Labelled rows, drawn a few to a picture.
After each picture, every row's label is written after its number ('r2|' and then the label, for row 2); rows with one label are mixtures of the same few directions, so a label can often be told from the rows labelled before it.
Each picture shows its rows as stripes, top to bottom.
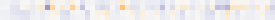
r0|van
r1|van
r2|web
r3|web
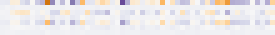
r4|van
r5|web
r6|web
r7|van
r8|van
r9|web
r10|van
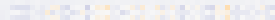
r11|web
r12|web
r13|van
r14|web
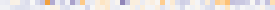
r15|van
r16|web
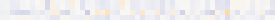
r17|van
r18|van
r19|web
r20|web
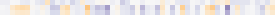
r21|van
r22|web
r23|web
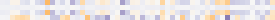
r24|van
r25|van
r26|van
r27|web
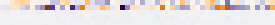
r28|web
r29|van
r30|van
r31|web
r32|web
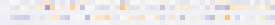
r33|van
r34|van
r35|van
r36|web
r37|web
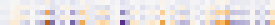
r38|van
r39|web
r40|van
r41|web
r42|van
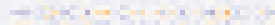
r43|web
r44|van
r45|web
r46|van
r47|web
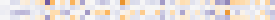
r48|van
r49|van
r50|web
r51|van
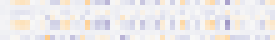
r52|web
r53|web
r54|web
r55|van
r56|web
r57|web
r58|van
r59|van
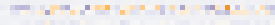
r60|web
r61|web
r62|van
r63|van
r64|van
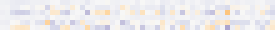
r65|web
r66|van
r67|web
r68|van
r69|van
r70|web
